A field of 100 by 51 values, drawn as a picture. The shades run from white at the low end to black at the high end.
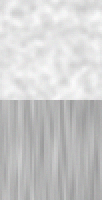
The table splits into 2 rows of 1 panel. Panel 1,1: very low, blotchy, faint in contrast. Panel 2,1: low, streaked downward, faint in contrast.
